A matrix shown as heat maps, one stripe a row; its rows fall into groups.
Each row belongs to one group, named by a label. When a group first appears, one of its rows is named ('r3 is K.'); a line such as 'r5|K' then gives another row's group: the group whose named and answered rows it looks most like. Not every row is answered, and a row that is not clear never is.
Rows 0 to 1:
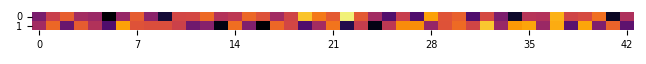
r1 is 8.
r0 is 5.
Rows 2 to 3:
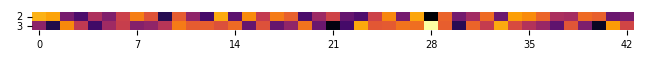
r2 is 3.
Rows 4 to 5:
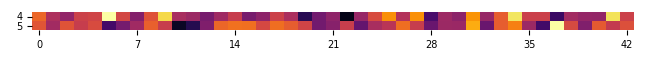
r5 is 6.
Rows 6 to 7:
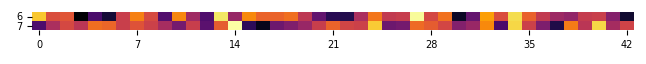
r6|3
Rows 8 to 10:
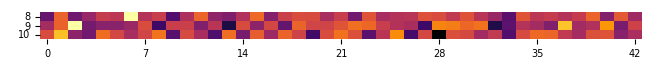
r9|5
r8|8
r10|3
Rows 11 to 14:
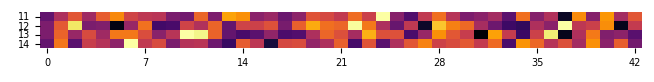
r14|8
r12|5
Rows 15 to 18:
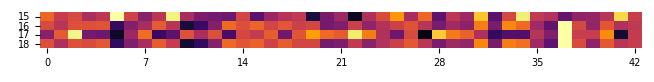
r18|6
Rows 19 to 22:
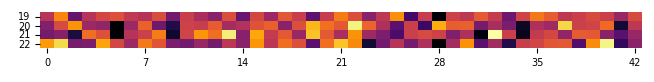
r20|5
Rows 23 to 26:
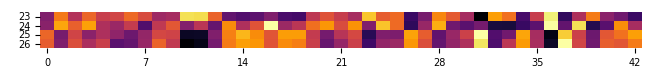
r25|6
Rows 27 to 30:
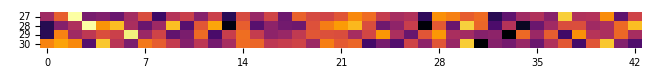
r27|5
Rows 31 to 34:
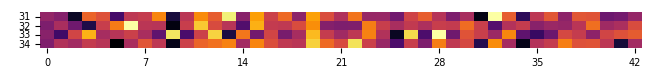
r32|8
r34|5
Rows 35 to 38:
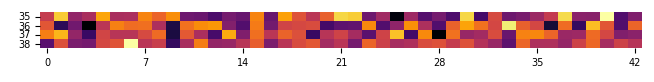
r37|3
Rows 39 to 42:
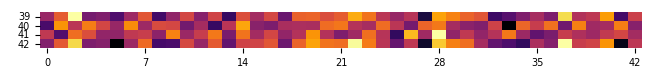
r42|5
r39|5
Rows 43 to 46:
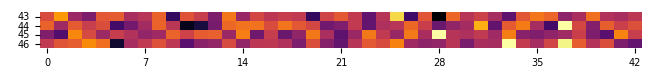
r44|6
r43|3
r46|6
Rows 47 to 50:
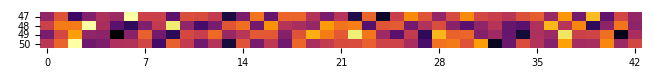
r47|8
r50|5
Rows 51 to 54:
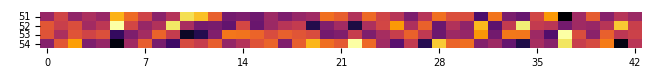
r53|6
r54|5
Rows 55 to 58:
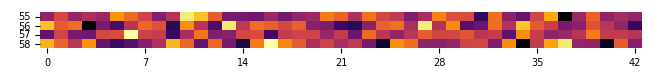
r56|3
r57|8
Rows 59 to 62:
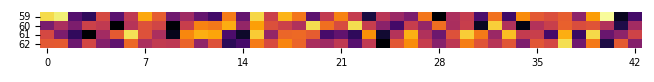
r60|5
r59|3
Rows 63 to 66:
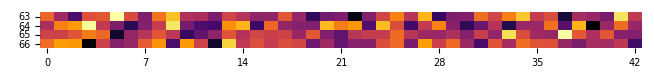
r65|6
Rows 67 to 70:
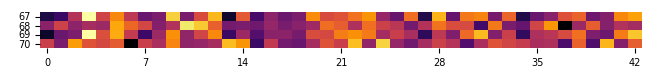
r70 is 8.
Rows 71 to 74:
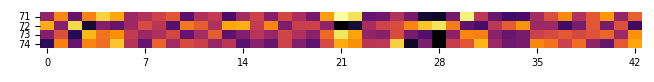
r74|3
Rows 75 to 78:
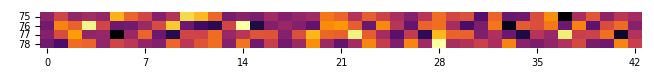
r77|5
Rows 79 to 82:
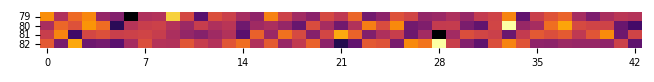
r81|3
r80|6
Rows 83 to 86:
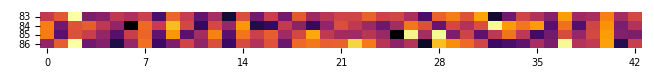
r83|5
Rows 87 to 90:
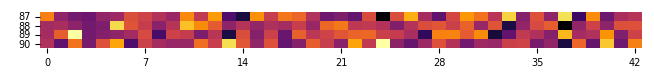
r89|5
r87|8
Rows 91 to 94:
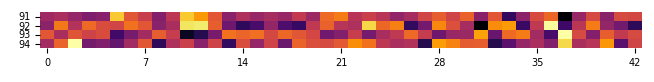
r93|6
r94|5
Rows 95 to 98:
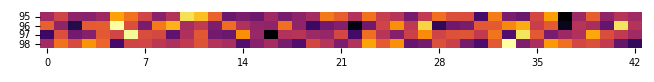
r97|8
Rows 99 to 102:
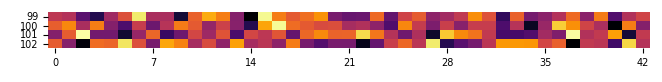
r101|5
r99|8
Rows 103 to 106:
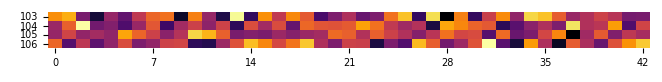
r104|5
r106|6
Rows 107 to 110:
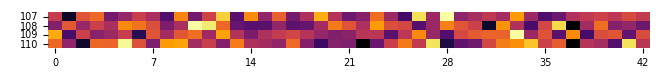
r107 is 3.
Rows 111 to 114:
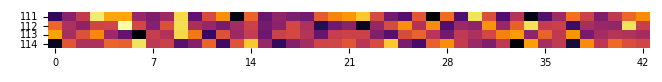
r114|8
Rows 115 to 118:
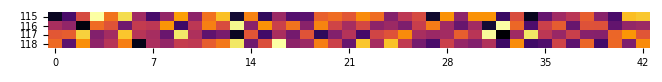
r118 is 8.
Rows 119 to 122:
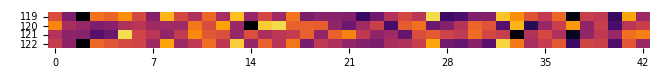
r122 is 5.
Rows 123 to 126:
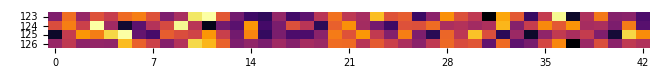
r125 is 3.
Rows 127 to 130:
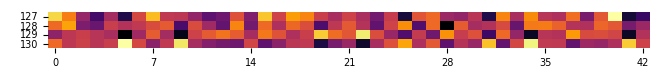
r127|3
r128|3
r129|5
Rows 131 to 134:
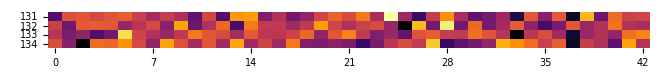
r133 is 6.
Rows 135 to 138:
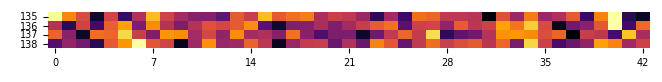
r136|8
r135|3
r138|8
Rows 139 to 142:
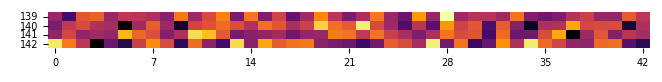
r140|5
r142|3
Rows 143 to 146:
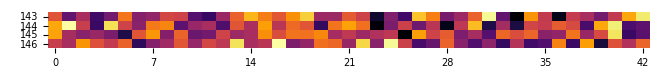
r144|3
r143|6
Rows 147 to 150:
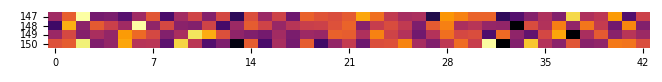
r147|5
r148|8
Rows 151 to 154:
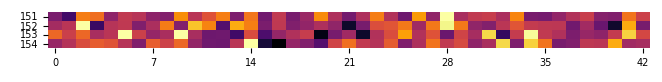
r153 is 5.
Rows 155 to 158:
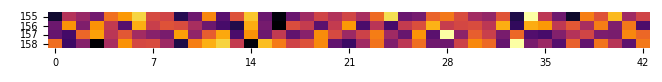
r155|8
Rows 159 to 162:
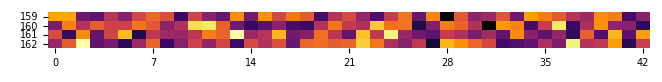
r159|3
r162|5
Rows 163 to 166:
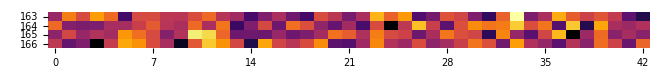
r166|8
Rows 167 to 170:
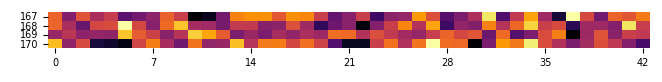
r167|6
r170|3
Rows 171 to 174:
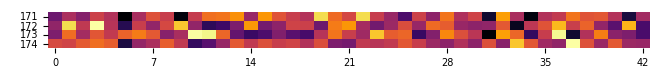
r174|6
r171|5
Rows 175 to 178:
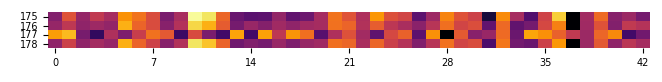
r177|3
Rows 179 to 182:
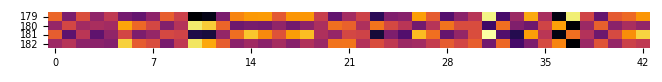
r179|6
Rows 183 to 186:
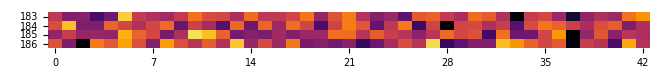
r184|3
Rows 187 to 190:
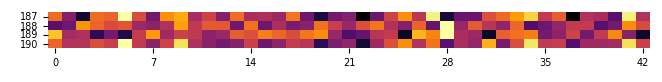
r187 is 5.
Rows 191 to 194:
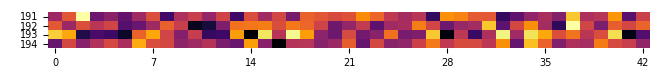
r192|6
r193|3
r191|5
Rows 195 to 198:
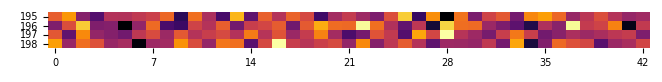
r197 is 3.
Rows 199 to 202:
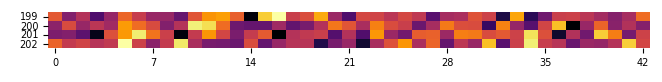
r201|8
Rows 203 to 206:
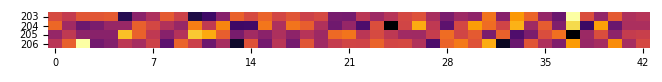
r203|6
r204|8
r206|5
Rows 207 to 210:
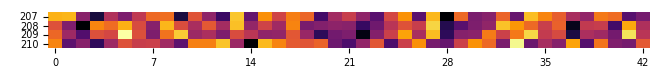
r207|3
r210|8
